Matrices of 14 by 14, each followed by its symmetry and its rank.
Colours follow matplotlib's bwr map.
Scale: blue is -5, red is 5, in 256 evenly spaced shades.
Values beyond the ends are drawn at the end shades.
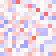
neither, full rank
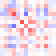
symmetric, rank three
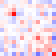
symmetric, rank three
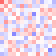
symmetric, full rank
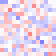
neither, full rank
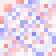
symmetric, full rank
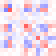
symmetric, rank three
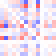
antisymmetric, rank two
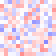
neither, full rank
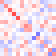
symmetric, full rank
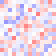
symmetric, full rank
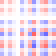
symmetric, rank one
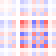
symmetric, rank one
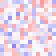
neither, full rank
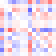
antisymmetric, rank two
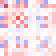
symmetric, rank three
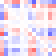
antisymmetric, rank two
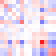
symmetric, rank three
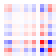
symmetric, rank one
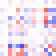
antisymmetric, rank two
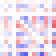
antisymmetric, rank two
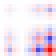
symmetric, rank one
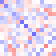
symmetric, full rank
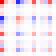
symmetric, rank one
